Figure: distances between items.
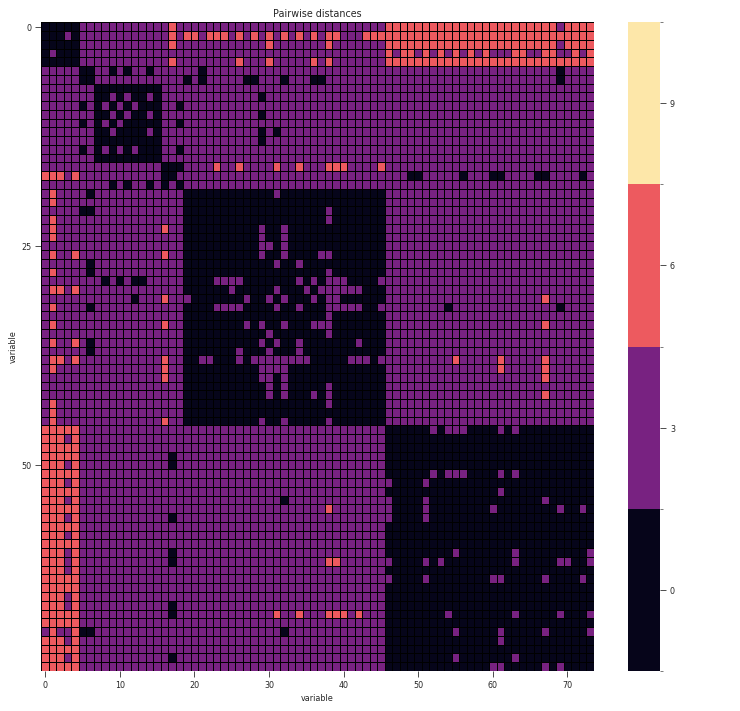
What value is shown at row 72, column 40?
3
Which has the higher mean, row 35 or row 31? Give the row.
31
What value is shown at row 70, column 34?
3
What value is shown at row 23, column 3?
3
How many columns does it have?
74
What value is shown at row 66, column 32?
3
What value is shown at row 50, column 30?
3
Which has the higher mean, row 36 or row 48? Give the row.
36
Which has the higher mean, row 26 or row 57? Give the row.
26
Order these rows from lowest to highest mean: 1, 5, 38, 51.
51, 5, 38, 1
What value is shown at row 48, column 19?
3
